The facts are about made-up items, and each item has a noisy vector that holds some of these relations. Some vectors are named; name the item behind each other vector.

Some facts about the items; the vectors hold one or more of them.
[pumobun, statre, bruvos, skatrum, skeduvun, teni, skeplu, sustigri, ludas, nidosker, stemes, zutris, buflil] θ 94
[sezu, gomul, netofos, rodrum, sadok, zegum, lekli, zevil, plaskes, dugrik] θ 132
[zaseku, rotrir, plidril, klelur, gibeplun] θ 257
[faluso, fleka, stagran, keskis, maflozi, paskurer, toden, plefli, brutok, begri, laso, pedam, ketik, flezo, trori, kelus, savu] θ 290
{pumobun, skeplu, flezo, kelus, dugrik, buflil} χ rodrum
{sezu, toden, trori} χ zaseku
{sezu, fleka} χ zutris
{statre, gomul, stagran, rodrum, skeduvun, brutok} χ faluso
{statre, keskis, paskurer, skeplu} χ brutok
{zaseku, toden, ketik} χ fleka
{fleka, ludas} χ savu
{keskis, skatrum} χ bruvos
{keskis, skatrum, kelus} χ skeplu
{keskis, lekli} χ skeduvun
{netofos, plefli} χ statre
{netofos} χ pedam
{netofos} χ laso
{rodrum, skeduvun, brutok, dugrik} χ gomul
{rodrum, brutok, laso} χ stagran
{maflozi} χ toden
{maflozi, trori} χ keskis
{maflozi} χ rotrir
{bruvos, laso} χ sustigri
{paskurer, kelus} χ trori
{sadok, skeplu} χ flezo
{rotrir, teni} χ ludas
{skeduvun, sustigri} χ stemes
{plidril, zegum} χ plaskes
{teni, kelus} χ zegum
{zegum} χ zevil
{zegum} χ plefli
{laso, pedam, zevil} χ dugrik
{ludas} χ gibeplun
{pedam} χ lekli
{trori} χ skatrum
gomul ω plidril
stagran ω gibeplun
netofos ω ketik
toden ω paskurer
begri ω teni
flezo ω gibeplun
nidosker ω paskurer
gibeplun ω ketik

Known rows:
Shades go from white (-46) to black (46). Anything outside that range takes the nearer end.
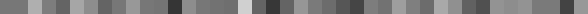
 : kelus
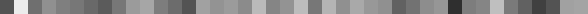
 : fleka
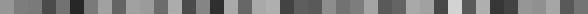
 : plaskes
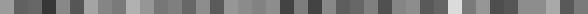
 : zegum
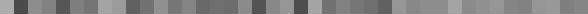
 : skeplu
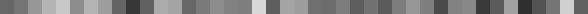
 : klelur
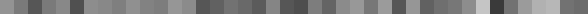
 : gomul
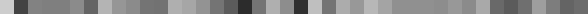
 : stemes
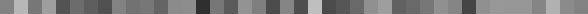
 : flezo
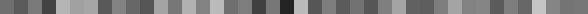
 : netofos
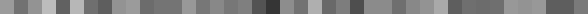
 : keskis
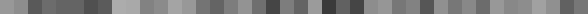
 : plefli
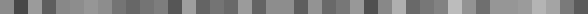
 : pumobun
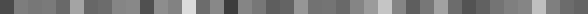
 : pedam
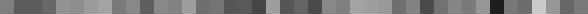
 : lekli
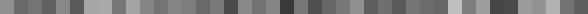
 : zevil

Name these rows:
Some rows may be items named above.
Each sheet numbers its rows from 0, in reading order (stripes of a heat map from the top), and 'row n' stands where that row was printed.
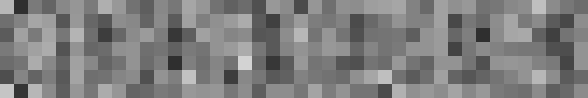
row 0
skeduvun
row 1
paskurer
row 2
maflozi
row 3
trori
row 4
kelus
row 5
pedam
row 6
skatrum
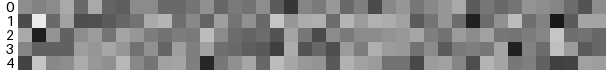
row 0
keskis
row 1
savu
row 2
skeduvun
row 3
lekli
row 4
zaseku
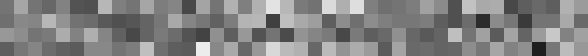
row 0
zutris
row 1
begri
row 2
sadok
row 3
ludas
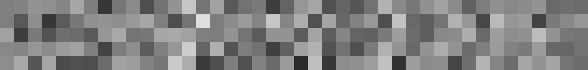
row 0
laso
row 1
teni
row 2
statre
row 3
laso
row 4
faluso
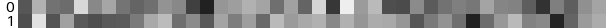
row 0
sezu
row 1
savu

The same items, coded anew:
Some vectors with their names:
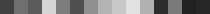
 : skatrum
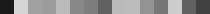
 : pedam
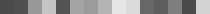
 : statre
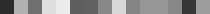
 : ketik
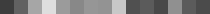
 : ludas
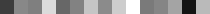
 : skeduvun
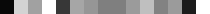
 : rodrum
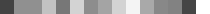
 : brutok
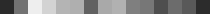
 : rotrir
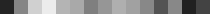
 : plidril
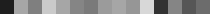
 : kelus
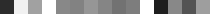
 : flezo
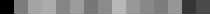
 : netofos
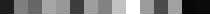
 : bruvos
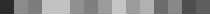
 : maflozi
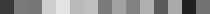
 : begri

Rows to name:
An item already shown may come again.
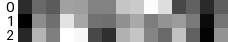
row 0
keskis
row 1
sezu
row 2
zaseku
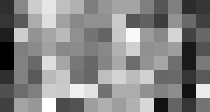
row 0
plidril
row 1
ludas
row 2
laso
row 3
lekli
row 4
sezu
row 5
trori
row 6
faluso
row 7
skeplu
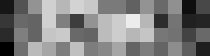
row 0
plaskes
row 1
skatrum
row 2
trori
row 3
zegum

